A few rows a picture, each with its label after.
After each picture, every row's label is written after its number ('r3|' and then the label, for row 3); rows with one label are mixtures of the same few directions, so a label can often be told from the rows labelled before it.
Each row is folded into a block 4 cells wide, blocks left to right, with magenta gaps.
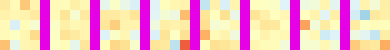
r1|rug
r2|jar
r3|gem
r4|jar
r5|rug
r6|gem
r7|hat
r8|jar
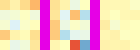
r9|gem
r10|jar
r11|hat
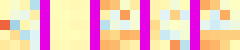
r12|hat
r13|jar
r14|hat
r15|jar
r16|hat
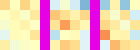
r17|rug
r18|gem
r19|rug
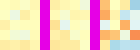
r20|jar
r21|hat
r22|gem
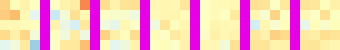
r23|jar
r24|gem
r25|gem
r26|hat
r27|jar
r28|hat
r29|hat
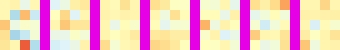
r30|jar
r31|hat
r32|rug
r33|hat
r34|hat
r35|gem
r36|rug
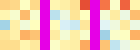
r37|hat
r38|gem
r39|rug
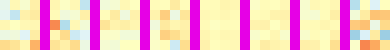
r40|jar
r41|hat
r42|hat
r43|jar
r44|rug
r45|gem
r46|jar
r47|gem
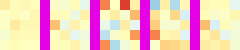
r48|rug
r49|hat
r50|rug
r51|rug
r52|hat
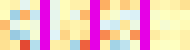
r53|jar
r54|jar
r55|gem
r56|gem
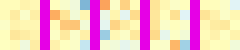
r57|jar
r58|gem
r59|rug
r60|jar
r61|gem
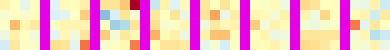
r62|rug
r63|jar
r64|gem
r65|rug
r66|jar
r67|hat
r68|hat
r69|hat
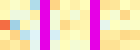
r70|hat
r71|rug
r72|hat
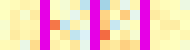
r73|jar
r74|hat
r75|rug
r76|gem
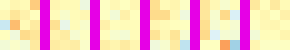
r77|hat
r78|hat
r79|jar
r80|jar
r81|jar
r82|rug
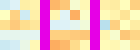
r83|hat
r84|hat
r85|hat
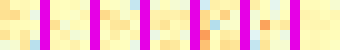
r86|jar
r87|hat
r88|gem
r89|gem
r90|rug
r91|rug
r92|gem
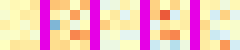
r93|gem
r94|hat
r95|hat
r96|jar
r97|jar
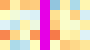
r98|gem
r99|rug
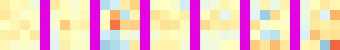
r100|gem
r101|rug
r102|hat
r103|gem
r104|hat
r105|jar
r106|jar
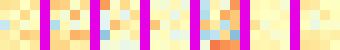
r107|hat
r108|hat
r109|rug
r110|hat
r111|gem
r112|hat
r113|hat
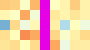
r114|hat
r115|rug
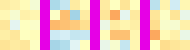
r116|hat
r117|hat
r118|jar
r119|rug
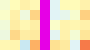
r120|jar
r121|jar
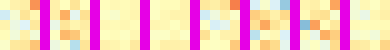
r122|gem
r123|jar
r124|jar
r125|gem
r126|gem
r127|gem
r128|hat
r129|jar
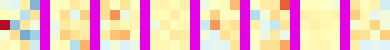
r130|hat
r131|jar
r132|jar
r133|hat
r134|hat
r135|gem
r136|gem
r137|gem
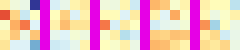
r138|gem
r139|hat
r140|hat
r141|hat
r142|hat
